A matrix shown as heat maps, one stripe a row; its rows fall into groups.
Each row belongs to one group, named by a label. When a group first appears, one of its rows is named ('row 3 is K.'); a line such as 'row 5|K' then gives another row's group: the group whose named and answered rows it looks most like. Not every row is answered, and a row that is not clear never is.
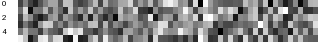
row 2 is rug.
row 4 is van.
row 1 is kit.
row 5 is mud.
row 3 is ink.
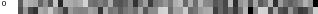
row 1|ink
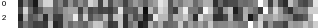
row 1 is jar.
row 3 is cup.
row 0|ink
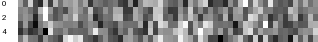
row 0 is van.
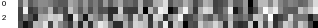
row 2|mud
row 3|mud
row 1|jar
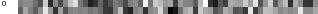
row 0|van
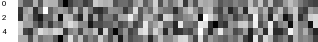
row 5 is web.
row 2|rug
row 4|mud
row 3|van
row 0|mud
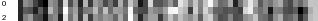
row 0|rug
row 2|rug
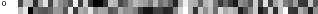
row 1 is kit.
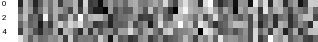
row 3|van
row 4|rug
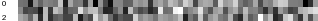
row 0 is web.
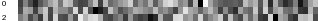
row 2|kit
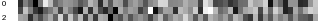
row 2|web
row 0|ink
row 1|rug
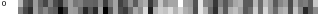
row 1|web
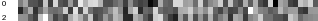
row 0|kit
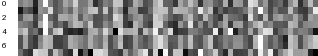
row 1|ink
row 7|mud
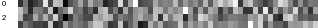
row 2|mud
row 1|web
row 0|kit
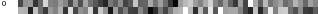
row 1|web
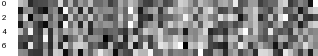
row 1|rug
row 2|kit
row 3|rug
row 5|kit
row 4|van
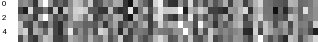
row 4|web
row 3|web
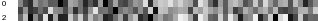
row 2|kit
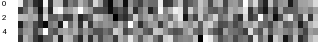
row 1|van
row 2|mud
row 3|rug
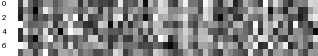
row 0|jar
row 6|kit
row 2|jar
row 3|web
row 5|ink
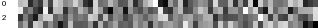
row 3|web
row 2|ink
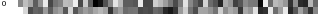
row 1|kit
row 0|jar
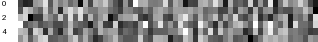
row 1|van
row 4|web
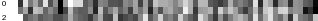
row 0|van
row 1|web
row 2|web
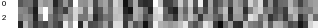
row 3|jar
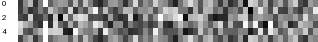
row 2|van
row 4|mud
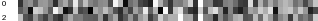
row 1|mud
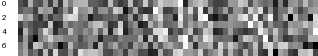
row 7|kit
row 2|van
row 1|cup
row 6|web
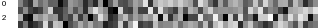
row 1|cup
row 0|web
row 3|kit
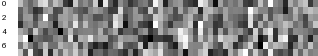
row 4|web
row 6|jar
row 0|mud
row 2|jar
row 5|kit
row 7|van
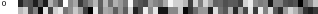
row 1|mud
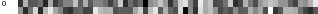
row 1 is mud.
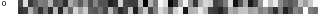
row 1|van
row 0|jar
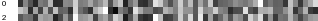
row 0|cup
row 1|mud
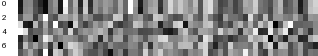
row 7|van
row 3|mud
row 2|jar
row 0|rug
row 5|ink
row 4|kit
